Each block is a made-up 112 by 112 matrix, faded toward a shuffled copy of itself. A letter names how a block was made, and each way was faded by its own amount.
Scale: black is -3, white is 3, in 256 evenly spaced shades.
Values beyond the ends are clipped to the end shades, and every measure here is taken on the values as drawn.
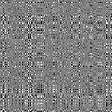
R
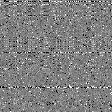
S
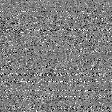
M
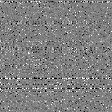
S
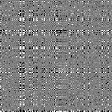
R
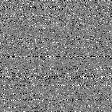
M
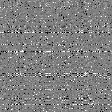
S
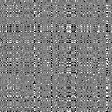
R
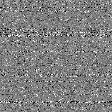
M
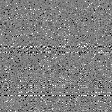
S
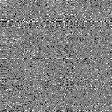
S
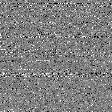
M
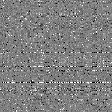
S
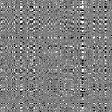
R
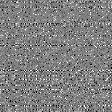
S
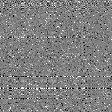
S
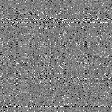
S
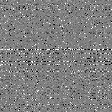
S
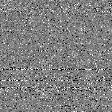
M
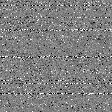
M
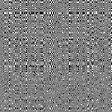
R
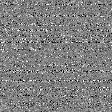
M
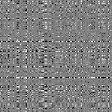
R
